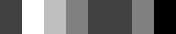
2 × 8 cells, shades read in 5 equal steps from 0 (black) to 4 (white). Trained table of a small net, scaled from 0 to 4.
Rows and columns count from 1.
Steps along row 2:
up down down down same up down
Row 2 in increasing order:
0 1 1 1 2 2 3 4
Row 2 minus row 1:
0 0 0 0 0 0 0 0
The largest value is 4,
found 2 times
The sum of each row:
14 14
